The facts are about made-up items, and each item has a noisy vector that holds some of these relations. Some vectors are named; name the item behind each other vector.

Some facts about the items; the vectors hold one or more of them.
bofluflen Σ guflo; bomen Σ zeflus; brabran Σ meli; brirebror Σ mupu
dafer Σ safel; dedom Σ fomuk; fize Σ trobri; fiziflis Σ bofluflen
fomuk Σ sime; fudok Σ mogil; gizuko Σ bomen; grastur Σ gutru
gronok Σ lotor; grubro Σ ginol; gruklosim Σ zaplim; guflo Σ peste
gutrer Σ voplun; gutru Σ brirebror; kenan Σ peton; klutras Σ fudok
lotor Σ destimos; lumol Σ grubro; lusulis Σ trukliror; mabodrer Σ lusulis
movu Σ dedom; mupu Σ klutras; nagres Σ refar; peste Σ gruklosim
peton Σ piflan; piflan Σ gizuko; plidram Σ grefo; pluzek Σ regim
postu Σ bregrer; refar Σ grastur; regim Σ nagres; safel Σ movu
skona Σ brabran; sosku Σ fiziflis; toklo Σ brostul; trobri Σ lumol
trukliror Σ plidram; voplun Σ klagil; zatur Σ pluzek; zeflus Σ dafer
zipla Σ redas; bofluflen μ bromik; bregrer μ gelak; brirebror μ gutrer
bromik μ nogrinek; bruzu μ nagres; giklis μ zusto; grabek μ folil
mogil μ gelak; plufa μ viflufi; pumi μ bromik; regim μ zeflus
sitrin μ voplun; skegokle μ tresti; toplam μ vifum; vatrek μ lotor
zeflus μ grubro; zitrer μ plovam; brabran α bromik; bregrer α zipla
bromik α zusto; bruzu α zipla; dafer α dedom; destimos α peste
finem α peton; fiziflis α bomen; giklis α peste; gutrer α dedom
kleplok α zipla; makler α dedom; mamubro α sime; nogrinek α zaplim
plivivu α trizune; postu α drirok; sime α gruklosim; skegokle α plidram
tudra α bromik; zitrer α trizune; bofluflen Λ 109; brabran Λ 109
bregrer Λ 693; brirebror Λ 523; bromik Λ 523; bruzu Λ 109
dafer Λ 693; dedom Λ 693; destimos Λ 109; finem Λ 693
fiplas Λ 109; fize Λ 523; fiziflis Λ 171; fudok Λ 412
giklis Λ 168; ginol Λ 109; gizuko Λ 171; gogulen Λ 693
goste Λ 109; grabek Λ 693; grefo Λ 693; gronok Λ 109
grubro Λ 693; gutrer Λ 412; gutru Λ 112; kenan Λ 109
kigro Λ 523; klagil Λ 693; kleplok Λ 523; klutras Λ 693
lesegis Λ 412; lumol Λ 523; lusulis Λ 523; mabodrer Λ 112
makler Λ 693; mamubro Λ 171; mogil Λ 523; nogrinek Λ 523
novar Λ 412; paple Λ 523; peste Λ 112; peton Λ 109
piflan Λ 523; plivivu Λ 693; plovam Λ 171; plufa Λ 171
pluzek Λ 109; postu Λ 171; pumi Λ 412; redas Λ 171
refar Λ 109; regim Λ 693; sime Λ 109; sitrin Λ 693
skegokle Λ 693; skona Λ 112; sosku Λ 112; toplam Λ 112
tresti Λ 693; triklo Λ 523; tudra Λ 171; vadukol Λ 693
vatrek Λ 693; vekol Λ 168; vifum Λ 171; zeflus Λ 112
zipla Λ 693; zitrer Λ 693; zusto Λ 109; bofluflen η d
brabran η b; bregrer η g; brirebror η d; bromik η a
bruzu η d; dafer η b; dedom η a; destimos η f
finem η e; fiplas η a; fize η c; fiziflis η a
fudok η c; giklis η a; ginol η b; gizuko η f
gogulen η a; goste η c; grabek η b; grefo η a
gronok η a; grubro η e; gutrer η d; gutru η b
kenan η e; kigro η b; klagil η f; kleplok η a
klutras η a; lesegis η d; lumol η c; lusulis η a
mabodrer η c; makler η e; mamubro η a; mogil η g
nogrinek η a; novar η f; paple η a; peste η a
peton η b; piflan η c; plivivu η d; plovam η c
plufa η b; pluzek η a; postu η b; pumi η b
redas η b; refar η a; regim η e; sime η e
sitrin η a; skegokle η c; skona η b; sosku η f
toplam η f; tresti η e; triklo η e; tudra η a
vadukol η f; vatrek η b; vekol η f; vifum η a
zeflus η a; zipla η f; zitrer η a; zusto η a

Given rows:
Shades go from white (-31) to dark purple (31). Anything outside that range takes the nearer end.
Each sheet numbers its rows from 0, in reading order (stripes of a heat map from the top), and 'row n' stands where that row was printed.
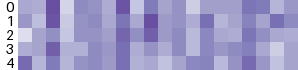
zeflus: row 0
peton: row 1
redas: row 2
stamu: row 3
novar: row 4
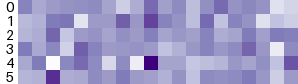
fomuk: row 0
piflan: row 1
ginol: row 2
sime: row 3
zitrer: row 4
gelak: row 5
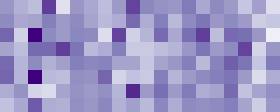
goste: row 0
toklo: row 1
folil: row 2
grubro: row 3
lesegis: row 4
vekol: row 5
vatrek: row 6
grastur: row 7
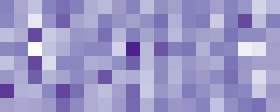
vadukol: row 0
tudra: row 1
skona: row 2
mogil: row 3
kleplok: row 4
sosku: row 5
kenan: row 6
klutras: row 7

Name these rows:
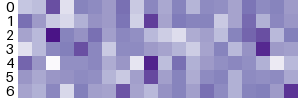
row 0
peste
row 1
pumi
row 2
gutrer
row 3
vifum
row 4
toplam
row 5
kigro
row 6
bromik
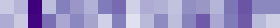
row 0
nogrinek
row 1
nagres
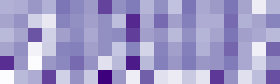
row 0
gizuko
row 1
sitrin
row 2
dafer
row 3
regim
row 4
bofluflen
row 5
plovam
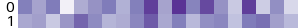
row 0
grabek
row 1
mamubro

